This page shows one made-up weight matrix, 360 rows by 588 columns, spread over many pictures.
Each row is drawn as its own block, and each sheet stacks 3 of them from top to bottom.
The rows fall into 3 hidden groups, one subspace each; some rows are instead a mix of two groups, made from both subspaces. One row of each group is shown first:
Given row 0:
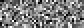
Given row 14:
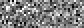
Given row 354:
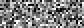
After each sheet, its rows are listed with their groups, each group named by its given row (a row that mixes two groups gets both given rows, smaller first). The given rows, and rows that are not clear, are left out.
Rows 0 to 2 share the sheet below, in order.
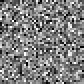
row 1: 0
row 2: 14
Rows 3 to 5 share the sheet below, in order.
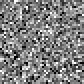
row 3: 14
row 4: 14
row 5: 14
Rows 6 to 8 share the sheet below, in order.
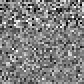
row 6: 354
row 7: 0
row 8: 14
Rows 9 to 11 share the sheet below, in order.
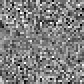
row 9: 0
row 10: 354
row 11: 0
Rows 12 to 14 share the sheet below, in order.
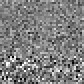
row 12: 0
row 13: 354
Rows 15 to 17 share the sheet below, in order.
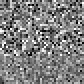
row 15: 354
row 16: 14
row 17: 0
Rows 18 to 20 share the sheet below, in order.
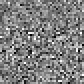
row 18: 354
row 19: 354
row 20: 0
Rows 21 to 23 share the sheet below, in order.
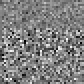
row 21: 14
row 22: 0
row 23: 14
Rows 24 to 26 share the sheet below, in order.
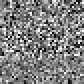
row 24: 354
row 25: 0
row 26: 0
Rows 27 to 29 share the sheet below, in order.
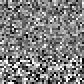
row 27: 354
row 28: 14
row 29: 354
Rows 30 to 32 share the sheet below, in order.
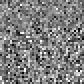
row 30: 354
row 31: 354
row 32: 0 and 354
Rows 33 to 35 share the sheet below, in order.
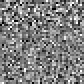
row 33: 0 and 354
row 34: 14
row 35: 0
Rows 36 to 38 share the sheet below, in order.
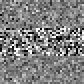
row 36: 14
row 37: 354
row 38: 14
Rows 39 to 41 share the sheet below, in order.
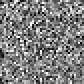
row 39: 14 and 354
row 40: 0
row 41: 0
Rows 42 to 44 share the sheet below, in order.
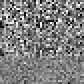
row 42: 0
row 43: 0
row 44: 0
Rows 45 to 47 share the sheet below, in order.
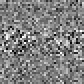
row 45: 0 and 354
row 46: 14
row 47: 14
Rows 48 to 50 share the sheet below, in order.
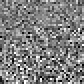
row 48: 0
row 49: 354
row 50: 0
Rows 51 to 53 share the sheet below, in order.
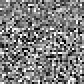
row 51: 354
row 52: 0 and 14
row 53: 0
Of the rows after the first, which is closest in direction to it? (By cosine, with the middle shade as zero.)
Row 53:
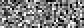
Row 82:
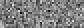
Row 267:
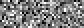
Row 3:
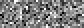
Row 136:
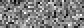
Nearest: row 136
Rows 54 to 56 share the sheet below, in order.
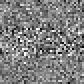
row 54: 354
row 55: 0
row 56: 0
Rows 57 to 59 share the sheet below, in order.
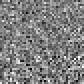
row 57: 14
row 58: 354
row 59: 354
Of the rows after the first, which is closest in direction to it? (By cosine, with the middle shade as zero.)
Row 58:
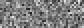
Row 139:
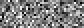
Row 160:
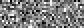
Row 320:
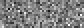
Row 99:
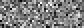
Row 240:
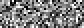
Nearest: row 240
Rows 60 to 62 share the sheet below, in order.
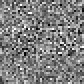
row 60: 0 and 354
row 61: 0
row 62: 0
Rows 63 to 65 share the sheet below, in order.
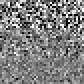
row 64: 354
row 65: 0
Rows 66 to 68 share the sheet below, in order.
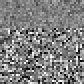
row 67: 354
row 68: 0 and 14
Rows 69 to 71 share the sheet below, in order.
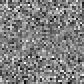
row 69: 354
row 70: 14
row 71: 0
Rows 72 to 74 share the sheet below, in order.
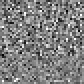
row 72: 0
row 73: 0
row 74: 0 and 14
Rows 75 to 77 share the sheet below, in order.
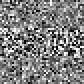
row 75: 14
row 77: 14
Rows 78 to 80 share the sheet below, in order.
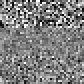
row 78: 0
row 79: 354
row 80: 0
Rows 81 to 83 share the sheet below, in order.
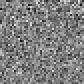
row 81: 354
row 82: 0
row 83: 14 and 354
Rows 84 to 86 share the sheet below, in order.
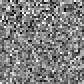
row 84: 14
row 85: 0 and 354
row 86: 354
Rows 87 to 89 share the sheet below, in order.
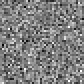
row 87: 0
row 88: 14
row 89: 0
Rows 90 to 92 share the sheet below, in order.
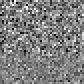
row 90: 14
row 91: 14 and 354
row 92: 0
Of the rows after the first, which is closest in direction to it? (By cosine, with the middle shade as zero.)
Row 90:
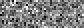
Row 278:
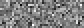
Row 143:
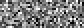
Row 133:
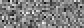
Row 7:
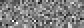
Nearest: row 133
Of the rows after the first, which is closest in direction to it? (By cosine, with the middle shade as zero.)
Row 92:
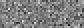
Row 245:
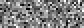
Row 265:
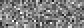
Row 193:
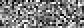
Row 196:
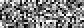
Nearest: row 193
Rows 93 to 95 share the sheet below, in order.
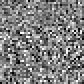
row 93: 0
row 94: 354
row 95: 354
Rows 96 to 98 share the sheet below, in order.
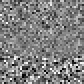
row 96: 14
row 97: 14
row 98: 14
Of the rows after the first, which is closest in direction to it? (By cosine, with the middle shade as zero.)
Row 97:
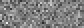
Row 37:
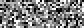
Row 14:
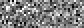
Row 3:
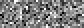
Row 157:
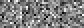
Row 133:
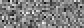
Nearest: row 157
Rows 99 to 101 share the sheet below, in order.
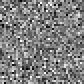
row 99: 14
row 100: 0
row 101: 14
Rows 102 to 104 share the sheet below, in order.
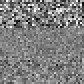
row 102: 354
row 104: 354
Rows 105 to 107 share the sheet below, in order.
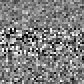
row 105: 0 and 14
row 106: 14
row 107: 0 and 354
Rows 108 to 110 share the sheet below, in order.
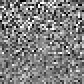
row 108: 14 and 354
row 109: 0
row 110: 14
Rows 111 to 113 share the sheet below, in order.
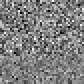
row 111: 0
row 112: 14 and 354
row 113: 0
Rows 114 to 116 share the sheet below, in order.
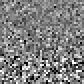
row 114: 14
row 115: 0
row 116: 14
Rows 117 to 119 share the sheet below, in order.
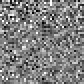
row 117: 14
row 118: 14
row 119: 14
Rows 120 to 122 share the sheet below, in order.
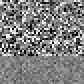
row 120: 14
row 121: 14
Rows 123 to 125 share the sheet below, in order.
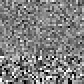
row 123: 0
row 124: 0
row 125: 0
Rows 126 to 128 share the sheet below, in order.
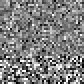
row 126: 354
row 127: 14
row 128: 354
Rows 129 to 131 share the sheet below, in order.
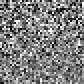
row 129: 354
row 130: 14
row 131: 0 and 354
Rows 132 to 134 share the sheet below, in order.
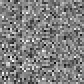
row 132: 14
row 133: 14
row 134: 14
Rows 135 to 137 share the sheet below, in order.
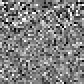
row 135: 14
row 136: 0 and 14
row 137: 14
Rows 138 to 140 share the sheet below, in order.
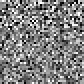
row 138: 0 and 14
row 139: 14
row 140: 0 and 354
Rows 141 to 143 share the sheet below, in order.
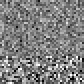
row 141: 0 and 354
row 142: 0 and 14
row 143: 0 and 354
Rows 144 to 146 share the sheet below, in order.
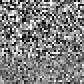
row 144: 14
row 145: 14
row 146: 0
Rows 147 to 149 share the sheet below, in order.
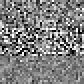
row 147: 0
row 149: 354
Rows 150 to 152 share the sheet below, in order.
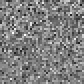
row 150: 354
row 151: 0 and 14
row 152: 14
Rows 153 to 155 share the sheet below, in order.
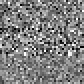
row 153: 354
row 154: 0
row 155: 0
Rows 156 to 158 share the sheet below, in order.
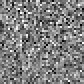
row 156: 0
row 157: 14
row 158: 0 and 14
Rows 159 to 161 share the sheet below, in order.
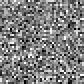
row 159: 0
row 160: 14
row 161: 0
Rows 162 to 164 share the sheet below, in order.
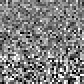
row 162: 0 and 354
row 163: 354
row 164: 0
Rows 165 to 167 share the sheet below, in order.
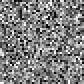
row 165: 14
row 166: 0
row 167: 0 and 354
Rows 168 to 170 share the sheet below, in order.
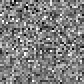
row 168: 14
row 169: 0
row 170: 354
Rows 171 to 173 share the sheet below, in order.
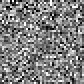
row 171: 14
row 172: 0
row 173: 0
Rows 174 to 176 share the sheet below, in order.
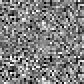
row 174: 14
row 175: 0
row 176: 14
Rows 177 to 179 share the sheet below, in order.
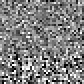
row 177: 0
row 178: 354
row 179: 14
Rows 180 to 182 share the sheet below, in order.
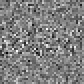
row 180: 354
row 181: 0
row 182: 0 and 354
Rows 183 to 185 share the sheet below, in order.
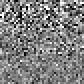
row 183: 14
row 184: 0
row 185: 354
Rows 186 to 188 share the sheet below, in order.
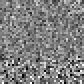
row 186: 354
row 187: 0
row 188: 0 and 14
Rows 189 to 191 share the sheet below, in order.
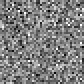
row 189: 0
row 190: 0 and 14
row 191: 354
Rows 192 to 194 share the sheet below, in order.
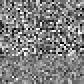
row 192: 0
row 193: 0
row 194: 0
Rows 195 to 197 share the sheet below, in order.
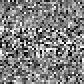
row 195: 0 and 14
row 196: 0
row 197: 354
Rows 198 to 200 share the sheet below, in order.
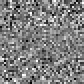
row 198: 354
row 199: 14
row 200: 14
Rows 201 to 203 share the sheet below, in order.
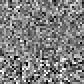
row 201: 354
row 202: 0
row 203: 14
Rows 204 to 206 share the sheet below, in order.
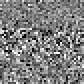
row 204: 0 and 354
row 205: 14
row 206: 354
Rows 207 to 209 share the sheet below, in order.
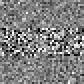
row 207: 14
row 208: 0
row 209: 0
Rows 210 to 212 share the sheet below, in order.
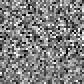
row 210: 0 and 354
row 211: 354
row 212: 14 and 354
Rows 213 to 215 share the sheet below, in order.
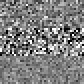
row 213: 0 and 14
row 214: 354
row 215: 354
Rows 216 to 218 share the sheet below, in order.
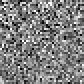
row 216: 14
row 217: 14
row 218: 0
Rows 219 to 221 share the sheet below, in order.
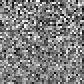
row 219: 0
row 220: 354
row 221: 354
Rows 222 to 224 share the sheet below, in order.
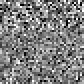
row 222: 354
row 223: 0
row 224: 354
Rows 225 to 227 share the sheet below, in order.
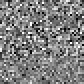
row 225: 354
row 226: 354
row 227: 14
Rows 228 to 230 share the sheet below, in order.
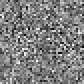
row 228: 14
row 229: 0
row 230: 354
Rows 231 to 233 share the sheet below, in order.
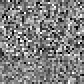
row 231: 0 and 14
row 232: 0
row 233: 0
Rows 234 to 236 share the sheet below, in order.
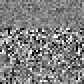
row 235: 354
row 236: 354
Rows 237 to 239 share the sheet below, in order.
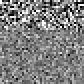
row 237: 14
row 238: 0 and 354
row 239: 0
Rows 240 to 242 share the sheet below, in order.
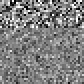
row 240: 14 and 354
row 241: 14
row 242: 0 and 354
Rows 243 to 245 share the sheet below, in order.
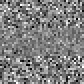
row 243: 354
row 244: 0 and 14
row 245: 354
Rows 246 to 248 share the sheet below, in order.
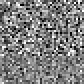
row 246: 354
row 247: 0
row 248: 0
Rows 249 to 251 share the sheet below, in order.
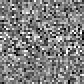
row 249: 14
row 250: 354
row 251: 0
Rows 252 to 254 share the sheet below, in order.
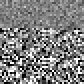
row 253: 14
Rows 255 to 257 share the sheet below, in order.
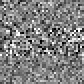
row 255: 14
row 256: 354
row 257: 354
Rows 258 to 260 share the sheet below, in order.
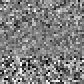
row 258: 14 and 354
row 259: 14
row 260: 14
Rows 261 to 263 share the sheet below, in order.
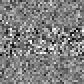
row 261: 14
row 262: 354
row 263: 14
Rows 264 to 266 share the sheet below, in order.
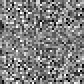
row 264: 0
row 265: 0
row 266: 0
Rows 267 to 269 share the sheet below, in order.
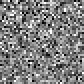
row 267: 14
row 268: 14
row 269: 354
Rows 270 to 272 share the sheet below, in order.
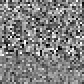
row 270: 354
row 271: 0
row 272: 354
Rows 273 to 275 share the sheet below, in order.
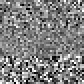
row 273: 354
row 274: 0
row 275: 14 and 354
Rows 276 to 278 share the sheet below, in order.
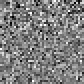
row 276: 354
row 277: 14
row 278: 354
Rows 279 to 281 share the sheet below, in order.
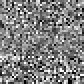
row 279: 0
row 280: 14 and 354
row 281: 0
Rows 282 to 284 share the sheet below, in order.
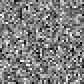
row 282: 14
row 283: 0 and 354
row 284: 354
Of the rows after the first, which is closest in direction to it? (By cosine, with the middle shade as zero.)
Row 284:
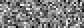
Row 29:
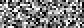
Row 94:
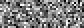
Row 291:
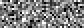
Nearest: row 94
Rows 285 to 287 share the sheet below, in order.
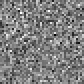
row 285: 0
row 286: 14
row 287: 354
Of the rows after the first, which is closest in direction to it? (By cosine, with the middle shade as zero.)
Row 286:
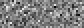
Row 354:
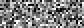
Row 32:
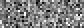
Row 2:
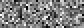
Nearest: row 32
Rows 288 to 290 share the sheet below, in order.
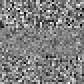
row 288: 0
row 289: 14
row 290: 0
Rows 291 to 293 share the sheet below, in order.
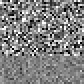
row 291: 14
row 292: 0
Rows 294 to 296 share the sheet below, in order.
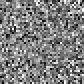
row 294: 354
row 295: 14
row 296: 0 and 14
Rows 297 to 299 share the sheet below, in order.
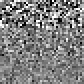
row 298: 0
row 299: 354
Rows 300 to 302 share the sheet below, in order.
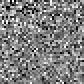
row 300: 14
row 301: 0
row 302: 14
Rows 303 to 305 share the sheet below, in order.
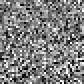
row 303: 354
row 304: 14 and 354
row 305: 14
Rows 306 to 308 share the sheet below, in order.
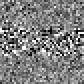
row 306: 14
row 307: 14
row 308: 354
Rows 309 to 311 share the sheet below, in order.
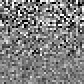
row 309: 0
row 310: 0 and 354
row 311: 14
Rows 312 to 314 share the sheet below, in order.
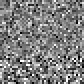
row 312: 354
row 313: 354
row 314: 354
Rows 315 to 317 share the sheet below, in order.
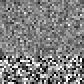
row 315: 0
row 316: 0
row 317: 354
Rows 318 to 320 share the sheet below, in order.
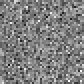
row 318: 14
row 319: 0
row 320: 0
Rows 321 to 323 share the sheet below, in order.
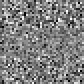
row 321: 0
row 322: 14
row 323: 0
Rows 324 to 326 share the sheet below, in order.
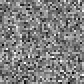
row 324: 354
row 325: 14
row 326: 0
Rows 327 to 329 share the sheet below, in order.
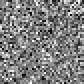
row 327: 354
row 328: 14
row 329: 14
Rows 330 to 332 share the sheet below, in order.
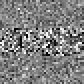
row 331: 14
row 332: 14
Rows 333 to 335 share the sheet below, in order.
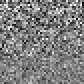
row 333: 354
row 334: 14
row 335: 14
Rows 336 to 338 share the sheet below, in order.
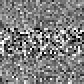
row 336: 0
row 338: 0
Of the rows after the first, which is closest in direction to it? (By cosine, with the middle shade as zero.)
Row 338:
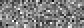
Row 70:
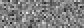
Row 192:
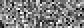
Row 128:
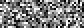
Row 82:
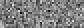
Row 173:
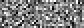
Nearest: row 192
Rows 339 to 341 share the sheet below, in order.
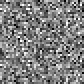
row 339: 354
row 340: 0
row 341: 354
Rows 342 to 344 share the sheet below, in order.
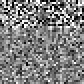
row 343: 0 and 354
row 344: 14 and 354
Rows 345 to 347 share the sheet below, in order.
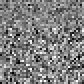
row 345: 354
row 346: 354
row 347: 354
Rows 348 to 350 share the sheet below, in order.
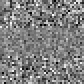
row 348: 354
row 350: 14
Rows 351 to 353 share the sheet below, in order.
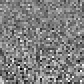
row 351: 354
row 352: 0
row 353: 0
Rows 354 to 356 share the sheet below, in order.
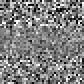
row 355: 354
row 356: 354
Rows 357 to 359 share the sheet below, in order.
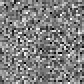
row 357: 14
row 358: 0
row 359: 0
